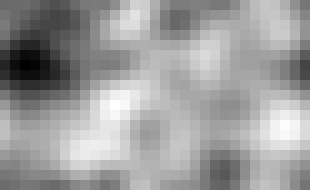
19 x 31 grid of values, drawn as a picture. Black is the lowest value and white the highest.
Ninth with the highest average: centre. Average level on the scale: 60%. Lone odd cells: none.
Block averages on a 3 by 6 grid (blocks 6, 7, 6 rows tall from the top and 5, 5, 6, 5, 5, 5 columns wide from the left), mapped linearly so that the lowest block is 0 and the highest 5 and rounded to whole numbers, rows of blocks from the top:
014344 / 135444 / 354435
